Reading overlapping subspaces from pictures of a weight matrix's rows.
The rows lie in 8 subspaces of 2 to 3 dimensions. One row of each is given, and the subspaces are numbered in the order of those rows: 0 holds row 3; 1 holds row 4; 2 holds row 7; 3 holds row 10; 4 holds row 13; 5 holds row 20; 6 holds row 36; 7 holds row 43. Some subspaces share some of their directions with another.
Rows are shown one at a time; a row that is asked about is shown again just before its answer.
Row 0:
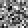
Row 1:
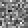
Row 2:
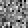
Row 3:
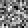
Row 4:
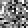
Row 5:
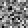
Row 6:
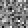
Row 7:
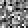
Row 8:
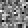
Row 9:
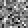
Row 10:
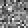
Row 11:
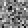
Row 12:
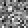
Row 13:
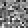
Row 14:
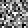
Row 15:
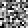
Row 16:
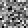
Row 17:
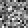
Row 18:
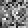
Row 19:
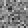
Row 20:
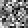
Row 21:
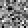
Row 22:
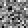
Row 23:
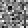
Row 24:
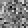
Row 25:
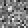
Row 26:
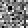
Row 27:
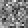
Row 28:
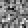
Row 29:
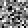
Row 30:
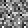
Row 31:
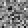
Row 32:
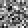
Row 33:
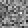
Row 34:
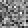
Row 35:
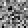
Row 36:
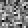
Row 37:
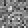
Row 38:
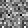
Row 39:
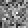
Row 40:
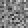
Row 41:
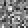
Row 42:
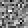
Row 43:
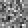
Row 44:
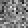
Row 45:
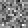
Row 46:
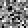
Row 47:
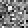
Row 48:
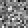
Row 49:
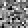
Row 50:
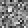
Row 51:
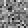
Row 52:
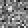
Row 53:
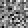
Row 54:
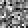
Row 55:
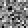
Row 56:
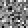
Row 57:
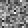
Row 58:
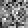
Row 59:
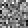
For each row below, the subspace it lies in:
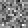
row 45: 7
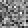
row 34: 6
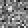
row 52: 3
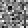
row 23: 6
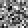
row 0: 0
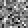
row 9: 6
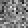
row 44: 1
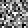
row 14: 7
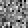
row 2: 0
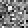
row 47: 6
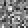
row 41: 2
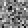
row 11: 1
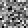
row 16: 2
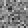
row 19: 3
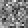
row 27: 5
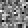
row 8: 6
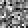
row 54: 2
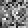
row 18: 5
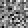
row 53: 1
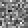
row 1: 4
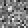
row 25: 3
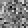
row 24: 1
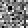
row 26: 6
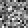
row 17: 2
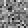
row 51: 3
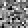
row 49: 4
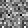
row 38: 7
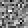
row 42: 4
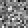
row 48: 2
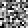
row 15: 4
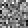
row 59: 3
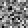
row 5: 3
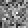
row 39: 5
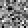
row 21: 7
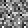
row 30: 7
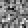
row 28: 7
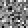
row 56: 0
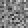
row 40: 1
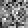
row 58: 5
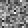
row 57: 6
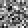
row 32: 0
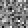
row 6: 0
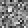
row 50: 4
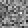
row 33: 6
